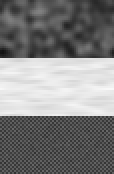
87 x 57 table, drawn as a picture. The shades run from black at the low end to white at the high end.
It is made of 3 by 1 panels. Panel 1,1: low, blotchy. Panel 2,1: very high, streaked across, faint in contrast. Panel 3,1: low, checkered.
